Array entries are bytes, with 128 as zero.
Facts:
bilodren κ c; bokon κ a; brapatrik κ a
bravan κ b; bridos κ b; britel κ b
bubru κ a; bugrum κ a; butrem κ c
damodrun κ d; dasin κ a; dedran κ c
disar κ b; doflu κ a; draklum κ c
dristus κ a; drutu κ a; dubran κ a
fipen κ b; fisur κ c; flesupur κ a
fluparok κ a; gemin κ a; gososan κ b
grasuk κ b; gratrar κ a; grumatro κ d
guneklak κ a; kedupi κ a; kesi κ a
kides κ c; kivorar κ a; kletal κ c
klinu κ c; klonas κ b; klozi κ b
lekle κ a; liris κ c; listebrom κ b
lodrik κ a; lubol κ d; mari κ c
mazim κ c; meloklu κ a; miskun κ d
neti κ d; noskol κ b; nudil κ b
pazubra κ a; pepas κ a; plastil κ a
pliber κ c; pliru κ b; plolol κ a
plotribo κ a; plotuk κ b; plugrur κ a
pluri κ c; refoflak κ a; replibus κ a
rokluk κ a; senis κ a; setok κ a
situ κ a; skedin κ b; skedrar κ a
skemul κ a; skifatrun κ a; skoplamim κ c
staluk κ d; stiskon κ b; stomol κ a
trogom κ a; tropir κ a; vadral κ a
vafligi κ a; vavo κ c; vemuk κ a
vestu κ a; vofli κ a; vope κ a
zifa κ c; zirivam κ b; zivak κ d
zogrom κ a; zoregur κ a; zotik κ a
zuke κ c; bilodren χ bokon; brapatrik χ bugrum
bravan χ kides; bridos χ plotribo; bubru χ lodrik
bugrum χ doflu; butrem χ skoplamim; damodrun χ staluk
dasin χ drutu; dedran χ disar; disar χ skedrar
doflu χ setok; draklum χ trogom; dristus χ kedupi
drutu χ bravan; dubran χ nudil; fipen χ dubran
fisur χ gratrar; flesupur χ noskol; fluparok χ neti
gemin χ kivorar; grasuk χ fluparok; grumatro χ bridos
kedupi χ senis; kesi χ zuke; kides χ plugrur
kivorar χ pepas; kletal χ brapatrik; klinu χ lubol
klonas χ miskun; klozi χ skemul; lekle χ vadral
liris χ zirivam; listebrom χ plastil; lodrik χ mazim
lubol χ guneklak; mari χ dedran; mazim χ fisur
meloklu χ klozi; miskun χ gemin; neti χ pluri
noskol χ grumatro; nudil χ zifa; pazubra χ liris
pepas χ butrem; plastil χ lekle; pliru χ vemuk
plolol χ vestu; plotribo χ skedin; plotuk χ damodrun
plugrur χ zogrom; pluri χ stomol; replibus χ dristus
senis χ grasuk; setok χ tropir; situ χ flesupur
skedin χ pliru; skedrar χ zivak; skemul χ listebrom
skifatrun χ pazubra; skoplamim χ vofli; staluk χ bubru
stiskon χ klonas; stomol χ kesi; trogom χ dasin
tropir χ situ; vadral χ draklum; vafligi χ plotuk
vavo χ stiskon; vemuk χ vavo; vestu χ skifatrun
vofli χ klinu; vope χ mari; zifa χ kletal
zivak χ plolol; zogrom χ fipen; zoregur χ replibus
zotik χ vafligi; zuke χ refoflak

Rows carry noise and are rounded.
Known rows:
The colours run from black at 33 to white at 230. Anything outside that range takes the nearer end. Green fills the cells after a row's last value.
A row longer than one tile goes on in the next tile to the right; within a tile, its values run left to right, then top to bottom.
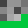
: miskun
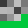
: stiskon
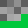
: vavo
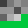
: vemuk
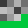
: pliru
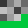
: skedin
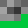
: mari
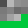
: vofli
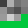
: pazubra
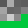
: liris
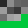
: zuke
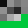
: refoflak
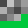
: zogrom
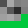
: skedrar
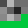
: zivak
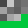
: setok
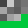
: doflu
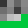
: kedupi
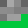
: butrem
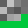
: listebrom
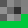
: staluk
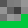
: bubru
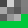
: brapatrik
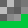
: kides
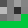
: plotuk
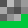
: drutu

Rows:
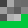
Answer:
flesupur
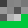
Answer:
plotribo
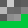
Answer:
kletal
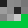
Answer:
grasuk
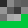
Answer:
pluri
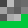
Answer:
tropir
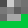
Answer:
lubol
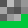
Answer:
dasin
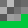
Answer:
draklum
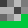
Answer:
klonas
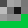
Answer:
disar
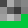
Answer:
plolol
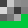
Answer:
fipen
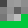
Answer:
kivorar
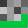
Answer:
bridos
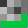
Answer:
zirivam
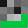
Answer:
neti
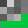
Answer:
bugrum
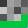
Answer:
noskol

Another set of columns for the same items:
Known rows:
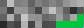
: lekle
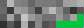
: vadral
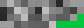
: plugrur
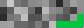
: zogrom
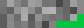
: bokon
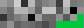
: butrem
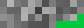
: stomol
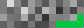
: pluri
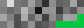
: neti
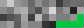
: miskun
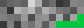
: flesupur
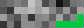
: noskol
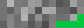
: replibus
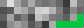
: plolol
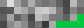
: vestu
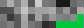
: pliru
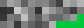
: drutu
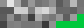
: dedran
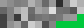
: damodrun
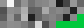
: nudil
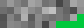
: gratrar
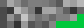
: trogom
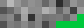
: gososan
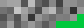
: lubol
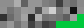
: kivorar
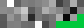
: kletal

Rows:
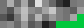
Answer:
vemuk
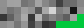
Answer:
gemin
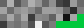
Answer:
doflu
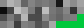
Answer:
bravan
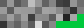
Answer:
setok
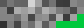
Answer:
situ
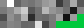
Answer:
zifa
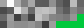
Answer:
zivak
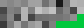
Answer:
plotuk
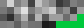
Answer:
vavo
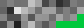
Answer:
grumatro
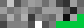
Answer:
bugrum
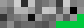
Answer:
skoplamim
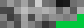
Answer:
skedin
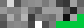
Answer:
brapatrik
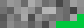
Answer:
guneklak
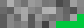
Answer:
vope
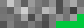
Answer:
zuke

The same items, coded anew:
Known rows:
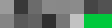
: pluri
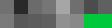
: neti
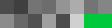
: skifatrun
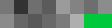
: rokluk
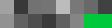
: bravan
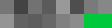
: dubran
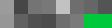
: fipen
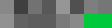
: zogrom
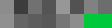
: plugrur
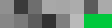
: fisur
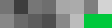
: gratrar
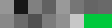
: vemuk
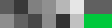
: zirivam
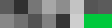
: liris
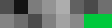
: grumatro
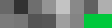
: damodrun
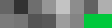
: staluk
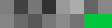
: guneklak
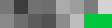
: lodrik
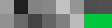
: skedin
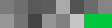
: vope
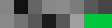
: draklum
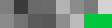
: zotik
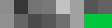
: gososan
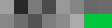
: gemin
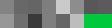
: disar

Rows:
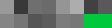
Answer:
klinu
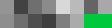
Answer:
plotuk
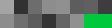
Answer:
kides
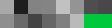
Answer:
pliru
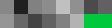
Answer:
bridos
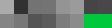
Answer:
butrem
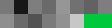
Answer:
plotribo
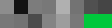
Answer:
miskun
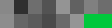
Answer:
drutu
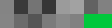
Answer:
vofli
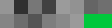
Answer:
pepas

